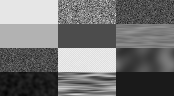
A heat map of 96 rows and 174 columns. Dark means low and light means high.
It is made of 4 by 3 panels. Panel 1,1: very high, flat. Panel 1,2: middling, fine-grained, strong in contrast. Panel 1,3: low, fine-grained. Panel 2,1: high, flat. Panel 2,2: low, flat. Panel 2,3: middling, streaked across, faint in contrast. Panel 3,1: low, fine-grained. Panel 3,2: very high, checkered, faint in contrast. Panel 3,3: low, smooth. Panel 4,1: very low, blotchy, faint in contrast. Panel 4,2: middling, streaked across, strong in contrast. Panel 4,3: very low, flat.
